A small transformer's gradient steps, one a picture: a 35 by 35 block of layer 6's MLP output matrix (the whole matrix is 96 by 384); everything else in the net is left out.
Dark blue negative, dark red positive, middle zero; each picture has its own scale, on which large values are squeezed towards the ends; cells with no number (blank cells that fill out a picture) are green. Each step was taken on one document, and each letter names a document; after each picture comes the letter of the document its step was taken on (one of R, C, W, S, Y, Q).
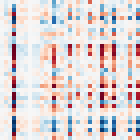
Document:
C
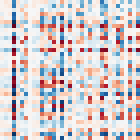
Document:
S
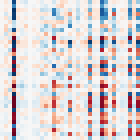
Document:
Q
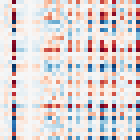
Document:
C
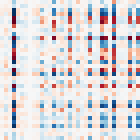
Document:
Q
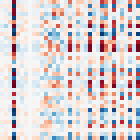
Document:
C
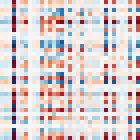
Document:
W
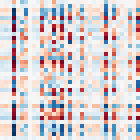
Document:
W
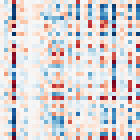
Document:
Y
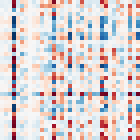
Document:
S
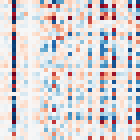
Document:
C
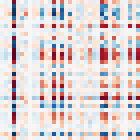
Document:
S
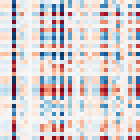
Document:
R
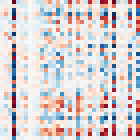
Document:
Y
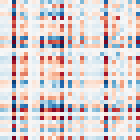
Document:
W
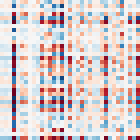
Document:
R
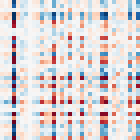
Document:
S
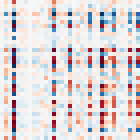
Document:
Q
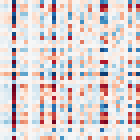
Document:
S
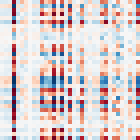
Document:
R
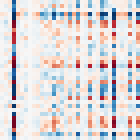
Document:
Y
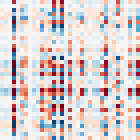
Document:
R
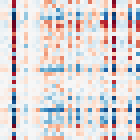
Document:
Y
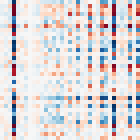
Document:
Y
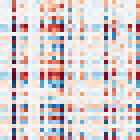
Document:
W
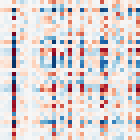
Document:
S
